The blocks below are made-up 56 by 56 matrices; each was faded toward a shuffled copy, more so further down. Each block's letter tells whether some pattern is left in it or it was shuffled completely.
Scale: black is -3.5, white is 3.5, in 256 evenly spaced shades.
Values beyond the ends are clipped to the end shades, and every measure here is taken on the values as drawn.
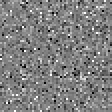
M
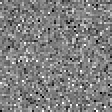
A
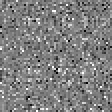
M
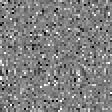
M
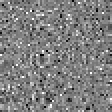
M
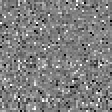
M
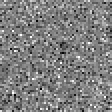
A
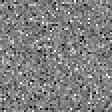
A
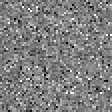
A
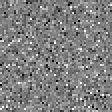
A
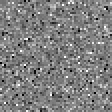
A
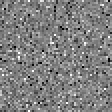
A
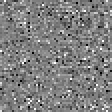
M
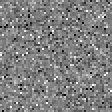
A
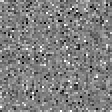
M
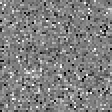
A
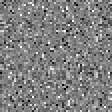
M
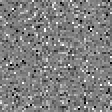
M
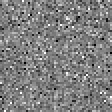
A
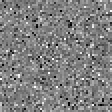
M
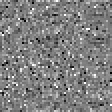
M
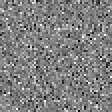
M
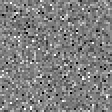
A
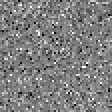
M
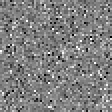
A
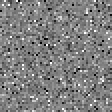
A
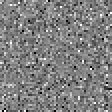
M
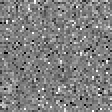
M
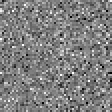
M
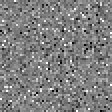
A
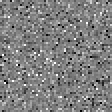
A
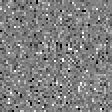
M
